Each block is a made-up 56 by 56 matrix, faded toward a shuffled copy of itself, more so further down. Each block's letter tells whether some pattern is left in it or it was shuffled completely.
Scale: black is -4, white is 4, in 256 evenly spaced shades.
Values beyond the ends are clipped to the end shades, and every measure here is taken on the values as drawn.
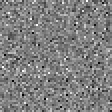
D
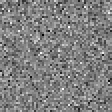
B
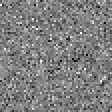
B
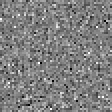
B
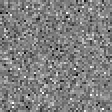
B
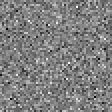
B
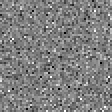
D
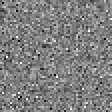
D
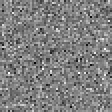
B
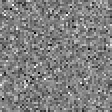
D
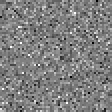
B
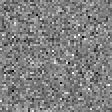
D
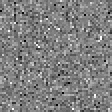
D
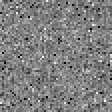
D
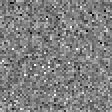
B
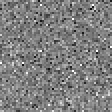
D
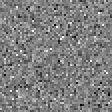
D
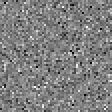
B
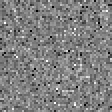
D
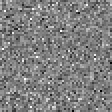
D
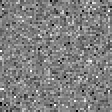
B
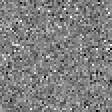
B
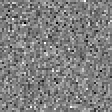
D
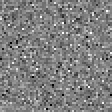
D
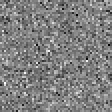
B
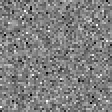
B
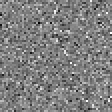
D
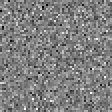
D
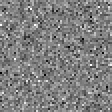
B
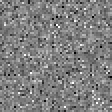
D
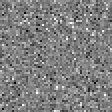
B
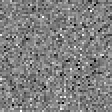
B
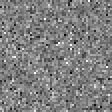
B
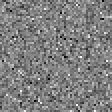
B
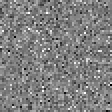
D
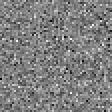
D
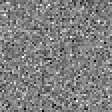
B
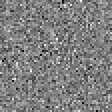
B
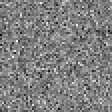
B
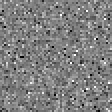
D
